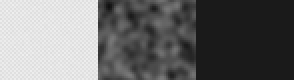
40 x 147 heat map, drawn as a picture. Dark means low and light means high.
The table splits into one row of 3 panels. Panel 1,1: very high, checkered, faint in contrast. Panel 1,2: low, blotchy. Panel 1,3: very low, flat.
